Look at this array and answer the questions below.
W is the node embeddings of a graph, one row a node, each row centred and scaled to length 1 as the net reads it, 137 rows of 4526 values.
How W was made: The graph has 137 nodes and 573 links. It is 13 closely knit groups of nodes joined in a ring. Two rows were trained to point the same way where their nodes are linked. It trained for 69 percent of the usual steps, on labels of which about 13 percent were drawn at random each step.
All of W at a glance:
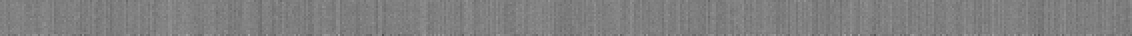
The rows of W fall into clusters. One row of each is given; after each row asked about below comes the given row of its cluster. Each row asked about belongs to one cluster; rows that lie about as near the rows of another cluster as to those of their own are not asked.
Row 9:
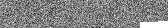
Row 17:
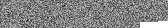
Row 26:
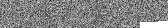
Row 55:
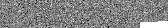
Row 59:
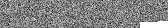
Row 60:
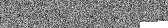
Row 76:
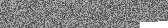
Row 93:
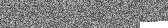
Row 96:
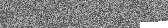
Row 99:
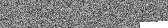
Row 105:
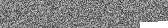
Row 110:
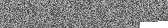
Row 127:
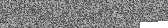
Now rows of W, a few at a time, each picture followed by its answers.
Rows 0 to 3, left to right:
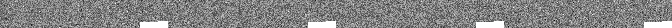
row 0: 99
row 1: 76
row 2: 59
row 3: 60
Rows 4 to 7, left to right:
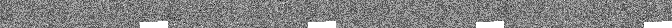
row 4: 99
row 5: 99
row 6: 127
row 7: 99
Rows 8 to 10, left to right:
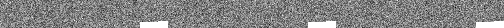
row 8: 105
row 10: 76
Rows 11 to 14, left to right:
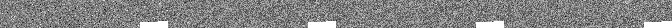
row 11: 55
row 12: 76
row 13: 99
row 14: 105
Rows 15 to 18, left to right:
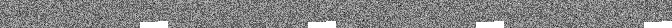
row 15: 59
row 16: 110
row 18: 59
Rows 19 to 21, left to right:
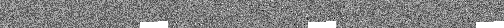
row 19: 76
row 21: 59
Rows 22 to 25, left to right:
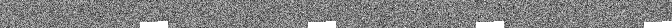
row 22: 93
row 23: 60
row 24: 55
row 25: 17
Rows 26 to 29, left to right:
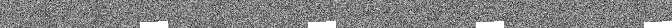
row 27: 17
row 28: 93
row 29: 96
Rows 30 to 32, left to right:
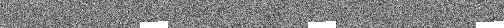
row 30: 110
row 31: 9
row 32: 9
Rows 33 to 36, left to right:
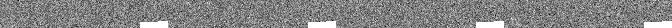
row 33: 26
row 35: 60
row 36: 127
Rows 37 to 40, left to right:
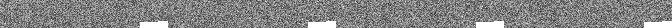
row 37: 110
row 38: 17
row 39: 26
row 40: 9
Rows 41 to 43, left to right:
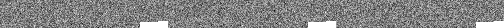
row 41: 17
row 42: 9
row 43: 26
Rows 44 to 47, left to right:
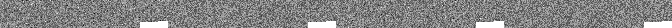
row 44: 105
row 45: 76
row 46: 60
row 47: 60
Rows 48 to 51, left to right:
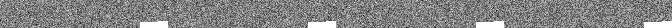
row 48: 93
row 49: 60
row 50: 26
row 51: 26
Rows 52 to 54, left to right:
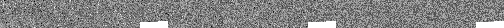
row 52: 127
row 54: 93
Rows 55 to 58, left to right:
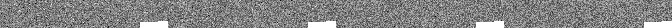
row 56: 17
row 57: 17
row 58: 55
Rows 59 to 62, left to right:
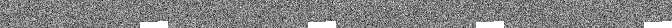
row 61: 93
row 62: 9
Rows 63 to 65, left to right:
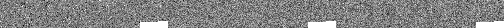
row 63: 55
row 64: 59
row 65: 110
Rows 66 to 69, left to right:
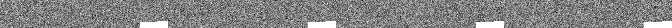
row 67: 93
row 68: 99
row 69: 93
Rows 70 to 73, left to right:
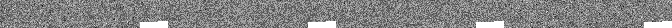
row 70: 99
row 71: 99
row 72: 105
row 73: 110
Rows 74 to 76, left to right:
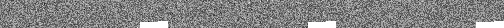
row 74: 55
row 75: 59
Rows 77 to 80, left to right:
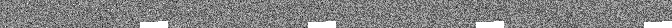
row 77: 9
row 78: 59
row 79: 59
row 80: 127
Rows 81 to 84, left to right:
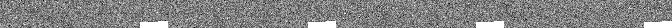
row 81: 127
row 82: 26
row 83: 26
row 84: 59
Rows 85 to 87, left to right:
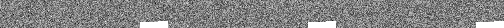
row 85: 76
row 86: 105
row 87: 93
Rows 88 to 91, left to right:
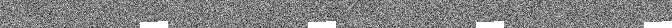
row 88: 9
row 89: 76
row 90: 9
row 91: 76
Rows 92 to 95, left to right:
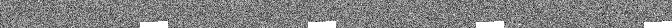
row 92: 9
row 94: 93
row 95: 127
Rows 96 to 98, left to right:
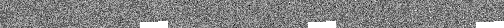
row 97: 9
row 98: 105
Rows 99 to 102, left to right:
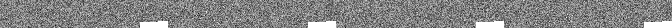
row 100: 17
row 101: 76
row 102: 17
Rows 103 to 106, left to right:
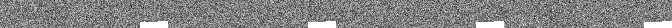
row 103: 60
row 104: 59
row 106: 96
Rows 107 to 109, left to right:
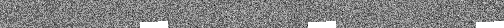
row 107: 105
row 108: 17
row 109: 76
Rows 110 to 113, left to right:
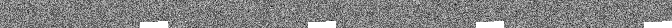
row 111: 26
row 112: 93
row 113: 17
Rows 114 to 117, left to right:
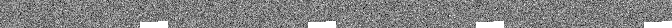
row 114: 17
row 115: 60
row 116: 55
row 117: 105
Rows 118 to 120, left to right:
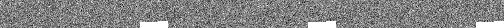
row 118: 105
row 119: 96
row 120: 60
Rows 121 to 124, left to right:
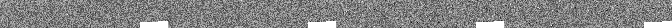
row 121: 93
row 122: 96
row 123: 26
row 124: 105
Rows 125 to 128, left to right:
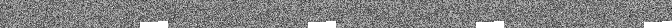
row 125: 17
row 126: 96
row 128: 105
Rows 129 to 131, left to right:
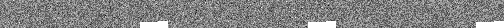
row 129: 26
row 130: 76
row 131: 9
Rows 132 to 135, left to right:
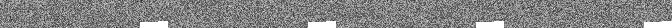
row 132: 110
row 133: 9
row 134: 59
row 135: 76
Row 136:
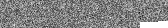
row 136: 105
